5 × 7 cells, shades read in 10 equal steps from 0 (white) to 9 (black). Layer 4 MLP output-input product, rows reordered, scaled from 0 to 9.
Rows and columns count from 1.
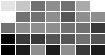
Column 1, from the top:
1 0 5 9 9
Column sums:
24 26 25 26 26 24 25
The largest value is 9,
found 2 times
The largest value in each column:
9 8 7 8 6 7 8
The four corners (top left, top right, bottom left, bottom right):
1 0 9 8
